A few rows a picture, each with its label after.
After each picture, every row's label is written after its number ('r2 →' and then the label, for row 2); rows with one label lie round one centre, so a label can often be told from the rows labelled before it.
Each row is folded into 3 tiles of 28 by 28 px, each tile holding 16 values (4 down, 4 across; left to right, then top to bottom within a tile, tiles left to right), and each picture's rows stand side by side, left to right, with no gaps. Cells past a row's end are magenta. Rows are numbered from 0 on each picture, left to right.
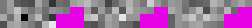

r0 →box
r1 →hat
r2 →hat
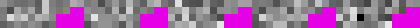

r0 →hat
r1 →hat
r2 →box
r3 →hat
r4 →box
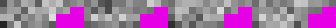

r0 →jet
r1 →hat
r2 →jet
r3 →hat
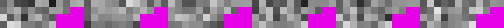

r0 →box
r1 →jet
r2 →hat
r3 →box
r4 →box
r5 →box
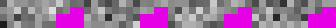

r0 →jet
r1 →box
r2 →hat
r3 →box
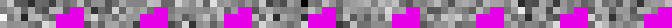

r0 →box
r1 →hat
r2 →jet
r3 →box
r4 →jet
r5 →hat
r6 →box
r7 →box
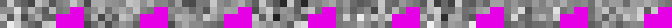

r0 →box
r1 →jet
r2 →hat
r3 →box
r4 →hat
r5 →box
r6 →jet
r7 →jet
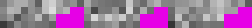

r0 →jet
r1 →hat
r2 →jet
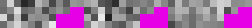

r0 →box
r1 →box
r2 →jet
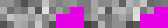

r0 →hat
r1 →jet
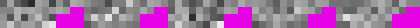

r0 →box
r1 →hat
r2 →box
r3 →hat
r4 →hat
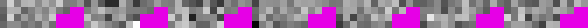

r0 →jet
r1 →box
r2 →box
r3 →jet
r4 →jet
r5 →hat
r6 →box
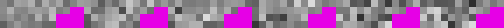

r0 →jet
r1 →hat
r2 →hat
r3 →jet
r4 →box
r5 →box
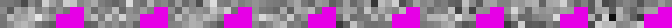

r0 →hat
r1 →hat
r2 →hat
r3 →hat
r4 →jet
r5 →hat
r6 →jet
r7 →box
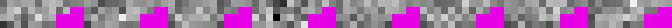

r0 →jet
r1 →hat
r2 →hat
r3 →box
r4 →jet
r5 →hat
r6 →jet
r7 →hat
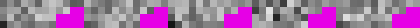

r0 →jet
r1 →hat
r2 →jet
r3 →box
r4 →hat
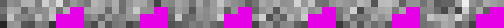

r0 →jet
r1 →jet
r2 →jet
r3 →jet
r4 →jet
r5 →hat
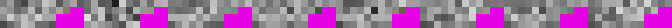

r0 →hat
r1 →box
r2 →hat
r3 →hat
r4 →hat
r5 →jet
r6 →hat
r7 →jet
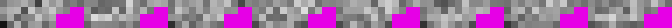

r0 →jet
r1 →hat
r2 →jet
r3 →jet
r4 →jet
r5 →hat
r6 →jet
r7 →hat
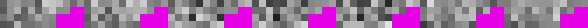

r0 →jet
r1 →jet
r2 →box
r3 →box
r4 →box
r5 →jet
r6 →jet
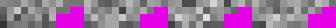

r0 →jet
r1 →hat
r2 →hat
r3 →hat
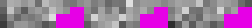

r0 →jet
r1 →hat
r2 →jet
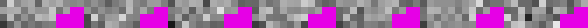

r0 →jet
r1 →hat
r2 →jet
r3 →jet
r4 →jet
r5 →jet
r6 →box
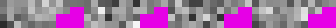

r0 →jet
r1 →box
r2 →box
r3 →jet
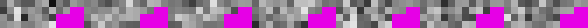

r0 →box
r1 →hat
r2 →hat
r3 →jet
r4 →box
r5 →box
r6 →box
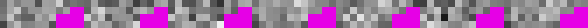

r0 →jet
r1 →box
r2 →box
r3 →jet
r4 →hat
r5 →box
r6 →jet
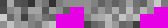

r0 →box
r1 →hat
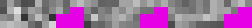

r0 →box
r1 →hat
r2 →hat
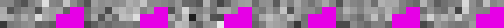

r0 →hat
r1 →jet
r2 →box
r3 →hat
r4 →jet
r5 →hat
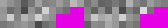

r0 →hat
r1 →hat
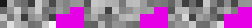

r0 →box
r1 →jet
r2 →box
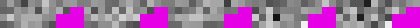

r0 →hat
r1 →hat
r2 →hat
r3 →box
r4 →box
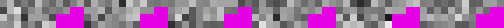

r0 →box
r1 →jet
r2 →jet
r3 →box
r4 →box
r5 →hat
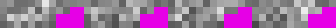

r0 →hat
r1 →jet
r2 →jet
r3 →jet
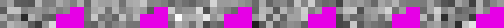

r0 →box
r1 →jet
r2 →hat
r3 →jet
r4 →jet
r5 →box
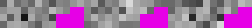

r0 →box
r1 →hat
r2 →box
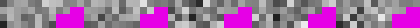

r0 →jet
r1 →jet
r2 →box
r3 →box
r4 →jet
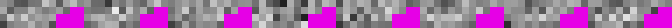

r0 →hat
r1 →hat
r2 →jet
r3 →box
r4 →jet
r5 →hat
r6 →hat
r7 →hat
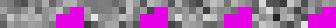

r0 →hat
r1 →hat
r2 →hat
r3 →box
